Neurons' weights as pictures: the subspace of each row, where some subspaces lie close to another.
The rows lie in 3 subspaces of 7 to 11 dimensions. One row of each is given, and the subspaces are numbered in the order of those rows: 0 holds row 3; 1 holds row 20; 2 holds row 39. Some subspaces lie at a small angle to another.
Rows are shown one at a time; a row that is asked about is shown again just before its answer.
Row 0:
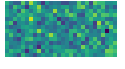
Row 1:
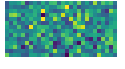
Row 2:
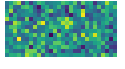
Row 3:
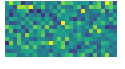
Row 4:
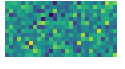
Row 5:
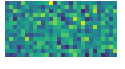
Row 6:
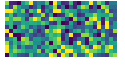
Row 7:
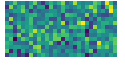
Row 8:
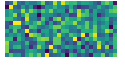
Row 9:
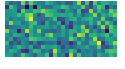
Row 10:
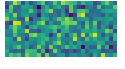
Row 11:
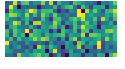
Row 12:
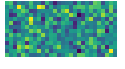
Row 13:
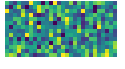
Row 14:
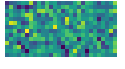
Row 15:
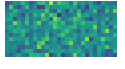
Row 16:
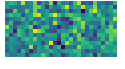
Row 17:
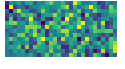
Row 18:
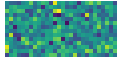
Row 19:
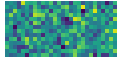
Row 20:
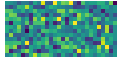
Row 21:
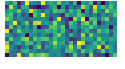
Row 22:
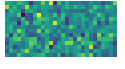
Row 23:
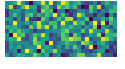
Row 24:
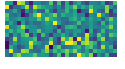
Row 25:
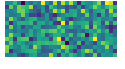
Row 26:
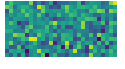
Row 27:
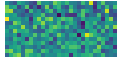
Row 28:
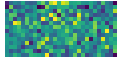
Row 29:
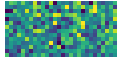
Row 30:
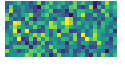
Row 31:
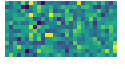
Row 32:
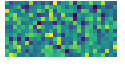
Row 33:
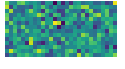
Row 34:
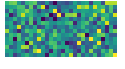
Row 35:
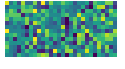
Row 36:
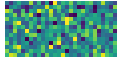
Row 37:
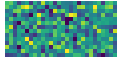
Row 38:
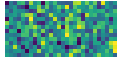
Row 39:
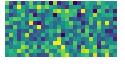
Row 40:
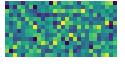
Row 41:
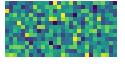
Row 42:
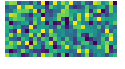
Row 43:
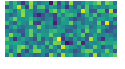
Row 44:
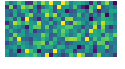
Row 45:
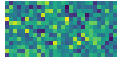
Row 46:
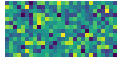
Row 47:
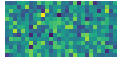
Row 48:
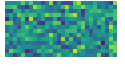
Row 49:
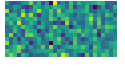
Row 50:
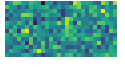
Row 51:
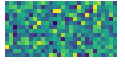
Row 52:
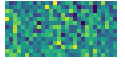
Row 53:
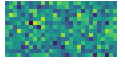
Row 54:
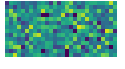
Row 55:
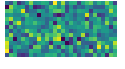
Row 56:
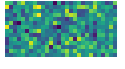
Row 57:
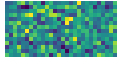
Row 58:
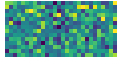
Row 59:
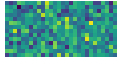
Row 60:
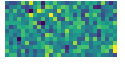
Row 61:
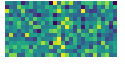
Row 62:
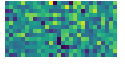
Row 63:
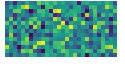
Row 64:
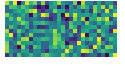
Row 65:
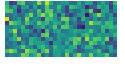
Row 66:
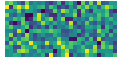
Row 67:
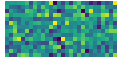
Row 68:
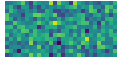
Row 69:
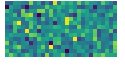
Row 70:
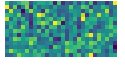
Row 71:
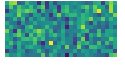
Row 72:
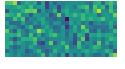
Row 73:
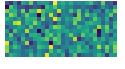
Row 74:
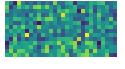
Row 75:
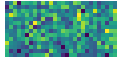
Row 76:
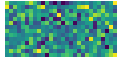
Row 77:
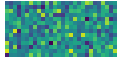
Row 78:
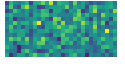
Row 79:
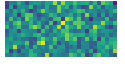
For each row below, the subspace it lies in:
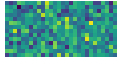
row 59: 1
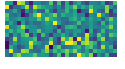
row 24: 2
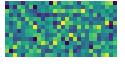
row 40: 1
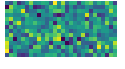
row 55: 2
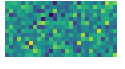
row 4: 0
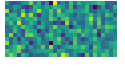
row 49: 1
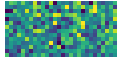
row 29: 2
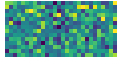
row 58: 2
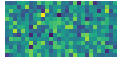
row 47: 0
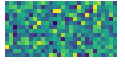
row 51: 2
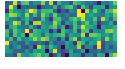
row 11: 0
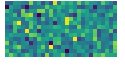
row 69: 0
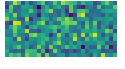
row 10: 0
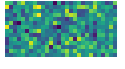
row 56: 2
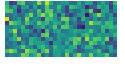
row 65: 1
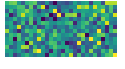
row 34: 0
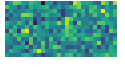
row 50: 1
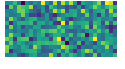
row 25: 2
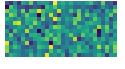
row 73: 0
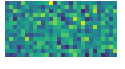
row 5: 0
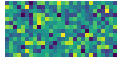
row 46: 2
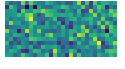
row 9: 1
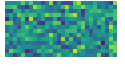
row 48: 1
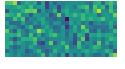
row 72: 1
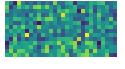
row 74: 2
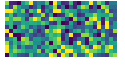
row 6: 0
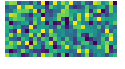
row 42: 1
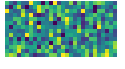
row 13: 0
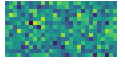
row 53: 2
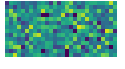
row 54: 1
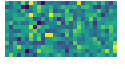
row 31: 2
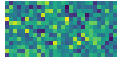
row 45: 1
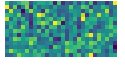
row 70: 0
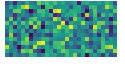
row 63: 2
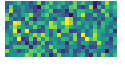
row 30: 2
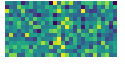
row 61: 0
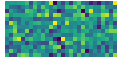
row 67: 2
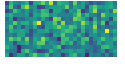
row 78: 2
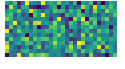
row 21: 1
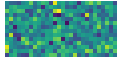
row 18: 2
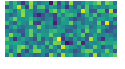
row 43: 2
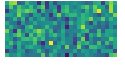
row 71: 1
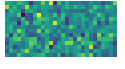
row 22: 1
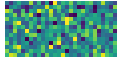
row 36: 0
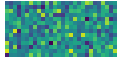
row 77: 1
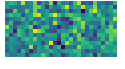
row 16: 2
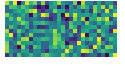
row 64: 1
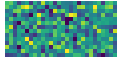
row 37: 0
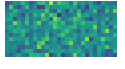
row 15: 0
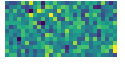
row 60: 2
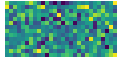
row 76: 0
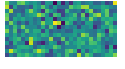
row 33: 2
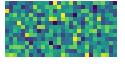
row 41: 1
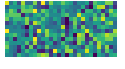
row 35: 1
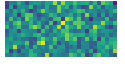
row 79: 1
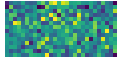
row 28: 0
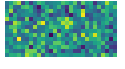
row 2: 0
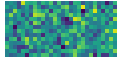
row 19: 2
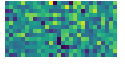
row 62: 0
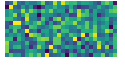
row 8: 0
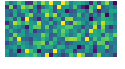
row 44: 1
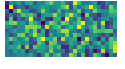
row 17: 1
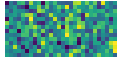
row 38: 1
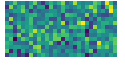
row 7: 2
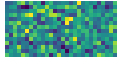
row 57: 0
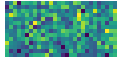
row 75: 2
